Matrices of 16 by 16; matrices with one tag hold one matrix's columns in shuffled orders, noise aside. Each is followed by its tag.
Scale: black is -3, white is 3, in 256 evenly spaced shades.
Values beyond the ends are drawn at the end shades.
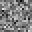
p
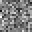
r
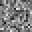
p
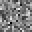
p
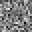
p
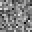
p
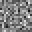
r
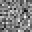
r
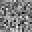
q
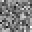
q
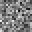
r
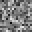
p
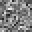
p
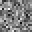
p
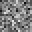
r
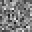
p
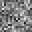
p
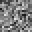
p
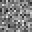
r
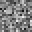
r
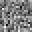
q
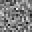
p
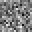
q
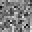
q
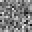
q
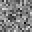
p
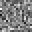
p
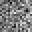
r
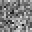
q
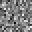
p
